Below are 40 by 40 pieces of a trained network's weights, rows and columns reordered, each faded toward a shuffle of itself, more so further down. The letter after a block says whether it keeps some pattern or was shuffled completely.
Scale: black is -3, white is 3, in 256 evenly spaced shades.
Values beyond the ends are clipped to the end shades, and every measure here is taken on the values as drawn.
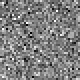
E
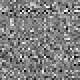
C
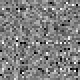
C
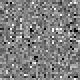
C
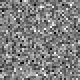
E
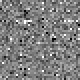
C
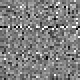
C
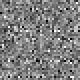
C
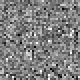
C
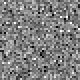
E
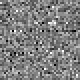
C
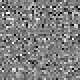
C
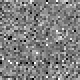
C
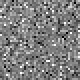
E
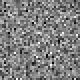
E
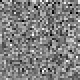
C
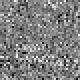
C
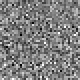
C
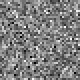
E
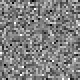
E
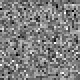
E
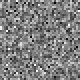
E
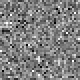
E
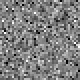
E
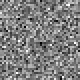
E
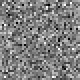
C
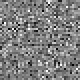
C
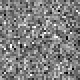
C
